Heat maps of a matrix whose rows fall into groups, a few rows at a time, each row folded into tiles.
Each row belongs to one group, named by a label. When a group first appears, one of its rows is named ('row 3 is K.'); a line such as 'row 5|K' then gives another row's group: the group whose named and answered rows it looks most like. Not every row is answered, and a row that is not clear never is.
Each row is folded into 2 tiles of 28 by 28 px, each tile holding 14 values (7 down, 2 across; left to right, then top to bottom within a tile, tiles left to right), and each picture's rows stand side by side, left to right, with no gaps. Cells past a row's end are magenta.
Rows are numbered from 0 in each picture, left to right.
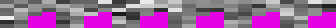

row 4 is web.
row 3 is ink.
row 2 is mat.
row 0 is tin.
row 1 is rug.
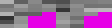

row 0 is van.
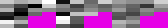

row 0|web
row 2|web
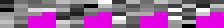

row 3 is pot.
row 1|web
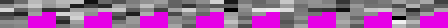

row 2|mat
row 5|ink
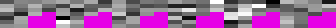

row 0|mat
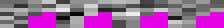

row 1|mat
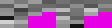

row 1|pot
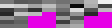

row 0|rug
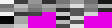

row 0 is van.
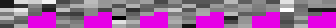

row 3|pot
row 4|van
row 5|ink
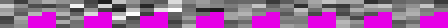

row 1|pot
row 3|ink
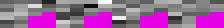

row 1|web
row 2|tin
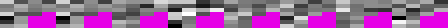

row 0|van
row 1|van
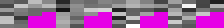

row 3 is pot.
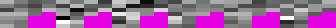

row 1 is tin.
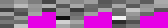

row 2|tin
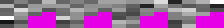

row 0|tin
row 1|tin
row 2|web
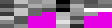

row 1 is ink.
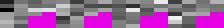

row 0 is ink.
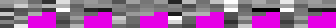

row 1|ink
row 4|ink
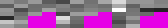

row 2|ink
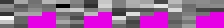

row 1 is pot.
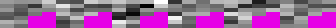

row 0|web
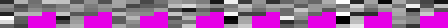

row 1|van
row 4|van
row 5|tin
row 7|pot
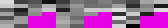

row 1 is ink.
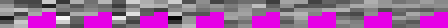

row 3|van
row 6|mat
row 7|rug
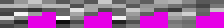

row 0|rug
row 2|tin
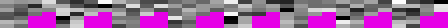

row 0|web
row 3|tin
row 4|van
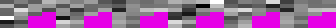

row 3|web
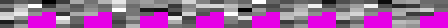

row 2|ink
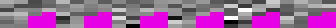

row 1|van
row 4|tin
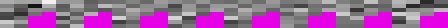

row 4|tin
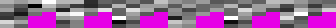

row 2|tin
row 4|tin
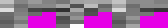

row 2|ink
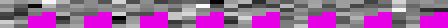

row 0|web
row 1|van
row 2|van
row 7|ink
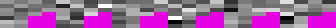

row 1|pot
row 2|rug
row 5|van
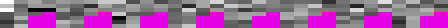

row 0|ink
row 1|web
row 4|rug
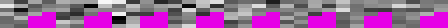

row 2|van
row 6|ink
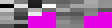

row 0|pot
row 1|mat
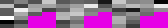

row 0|tin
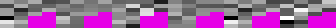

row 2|pot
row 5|tin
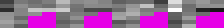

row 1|ink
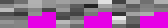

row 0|mat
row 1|web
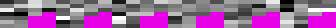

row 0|mat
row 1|tin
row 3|van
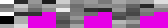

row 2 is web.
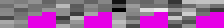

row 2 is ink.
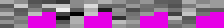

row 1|mat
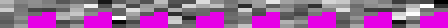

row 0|ink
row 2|tin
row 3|mat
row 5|web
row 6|ink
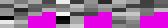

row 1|van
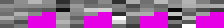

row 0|rug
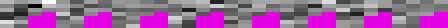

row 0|web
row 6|mat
